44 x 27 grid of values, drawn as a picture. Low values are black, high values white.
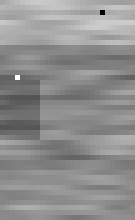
In the middle left lies a patch that is lower than the rest. The middle left is the ninth with the lowest average. Two lone cells stand out: one far higher and one far lower than their neighbours. The top part is higher, up to a seam about 20% of the way down.
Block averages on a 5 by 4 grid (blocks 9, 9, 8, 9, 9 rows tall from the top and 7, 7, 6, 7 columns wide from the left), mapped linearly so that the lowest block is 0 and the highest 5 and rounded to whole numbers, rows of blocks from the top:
5555 / 2222 / 0223 / 2223 / 3333
